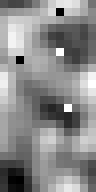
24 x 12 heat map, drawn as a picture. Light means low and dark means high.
Four lone cells stand out: two far higher and two far lower than their neighbours. The ninth with the highest average is the bottom left. Neither half mirrors the other. The texture is blotchy. No row or column stands out.
